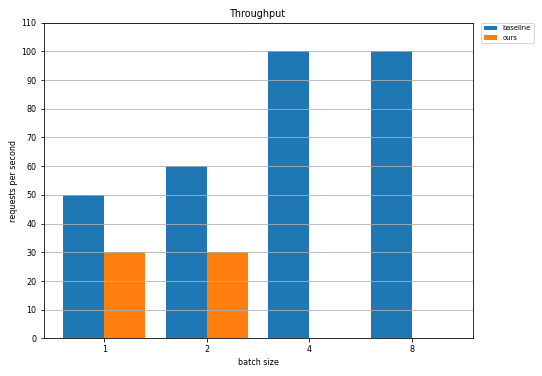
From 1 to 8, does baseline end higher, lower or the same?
higher
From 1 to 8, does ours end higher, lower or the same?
lower
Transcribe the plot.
Title: Throughput
x-axis: batch size, ticks 1 2 4 8
y-axis: requests per second, ticks 0 10 20 30 40 50 60 70 80 90 100 110
Legend: baseline, ours
Values:
baseline: 50 60 100 100
ours: 30 30 0 0
